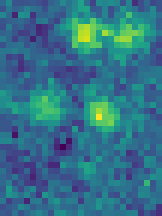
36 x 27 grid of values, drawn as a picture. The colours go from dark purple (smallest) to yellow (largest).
No row or column stands out. The field is mottled with small blotches. On average the colour sits 40% of the way up the scale. Four bumps rise from the field. Neither half mirrors the other.
